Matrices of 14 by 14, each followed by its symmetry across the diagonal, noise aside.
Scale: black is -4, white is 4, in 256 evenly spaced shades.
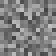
antisymmetric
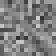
antisymmetric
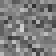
neither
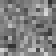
antisymmetric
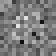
symmetric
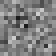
symmetric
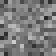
neither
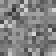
symmetric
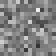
neither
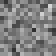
neither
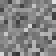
symmetric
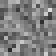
antisymmetric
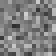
antisymmetric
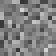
symmetric
